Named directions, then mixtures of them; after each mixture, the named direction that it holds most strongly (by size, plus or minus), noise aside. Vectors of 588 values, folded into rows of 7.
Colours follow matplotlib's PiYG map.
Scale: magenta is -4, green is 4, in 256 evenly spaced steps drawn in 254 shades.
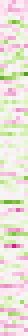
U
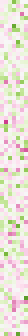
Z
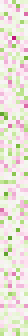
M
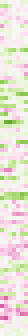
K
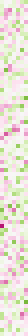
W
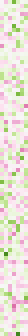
Z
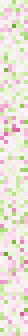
W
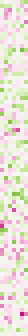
W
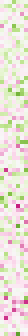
Z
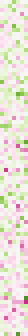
Z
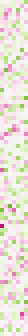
W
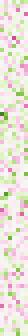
M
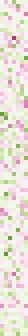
M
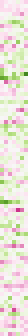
U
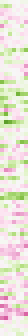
K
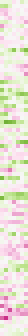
K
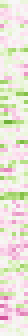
K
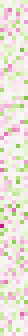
W
